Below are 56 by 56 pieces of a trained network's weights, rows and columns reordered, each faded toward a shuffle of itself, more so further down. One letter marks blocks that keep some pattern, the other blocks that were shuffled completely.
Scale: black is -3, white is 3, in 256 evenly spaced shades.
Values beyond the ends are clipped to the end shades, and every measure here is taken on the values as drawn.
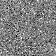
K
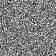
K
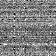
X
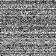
X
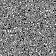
K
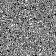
K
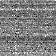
X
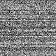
X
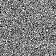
K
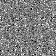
X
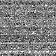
X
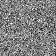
K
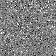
K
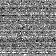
X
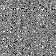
X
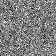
K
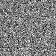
K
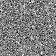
K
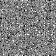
X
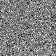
K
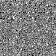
X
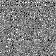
X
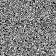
K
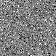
K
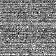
X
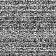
X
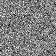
K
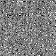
X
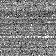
X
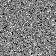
K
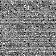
X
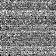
X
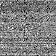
X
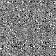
X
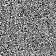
K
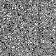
X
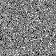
K
